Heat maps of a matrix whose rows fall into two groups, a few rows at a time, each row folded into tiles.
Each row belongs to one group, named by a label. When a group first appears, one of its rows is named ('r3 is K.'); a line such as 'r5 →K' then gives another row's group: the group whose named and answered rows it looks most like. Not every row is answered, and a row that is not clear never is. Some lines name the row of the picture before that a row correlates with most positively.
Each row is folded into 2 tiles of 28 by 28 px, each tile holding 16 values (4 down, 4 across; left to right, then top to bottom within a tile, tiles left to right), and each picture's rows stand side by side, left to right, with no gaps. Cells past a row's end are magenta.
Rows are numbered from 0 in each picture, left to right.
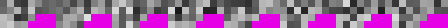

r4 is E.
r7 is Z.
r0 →Z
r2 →Z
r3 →Z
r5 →Z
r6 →Z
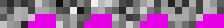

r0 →E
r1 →E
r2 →Z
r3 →E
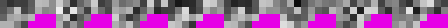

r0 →E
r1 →Z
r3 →E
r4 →E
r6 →Z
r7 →Z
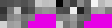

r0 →E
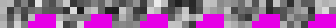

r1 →Z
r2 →E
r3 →E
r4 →Z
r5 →E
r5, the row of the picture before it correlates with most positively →0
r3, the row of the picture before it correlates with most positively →0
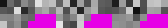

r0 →E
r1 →Z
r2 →E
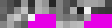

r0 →E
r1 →Z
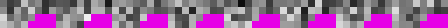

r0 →Z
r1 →E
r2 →Z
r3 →Z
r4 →Z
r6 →Z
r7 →Z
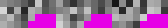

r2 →E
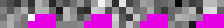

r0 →E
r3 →E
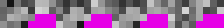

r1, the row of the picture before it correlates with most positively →3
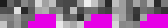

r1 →Z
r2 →Z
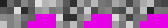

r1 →Z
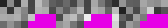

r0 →E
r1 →E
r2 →Z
